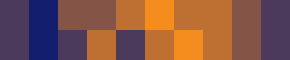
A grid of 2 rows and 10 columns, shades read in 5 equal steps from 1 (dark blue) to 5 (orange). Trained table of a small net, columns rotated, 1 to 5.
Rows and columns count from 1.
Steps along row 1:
down up same up up down same down down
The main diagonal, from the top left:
2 1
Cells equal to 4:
6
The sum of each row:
31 29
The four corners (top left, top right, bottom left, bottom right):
2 2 2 2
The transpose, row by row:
2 2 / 1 1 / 3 2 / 3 4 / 4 2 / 5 4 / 4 5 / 4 4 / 3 3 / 2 2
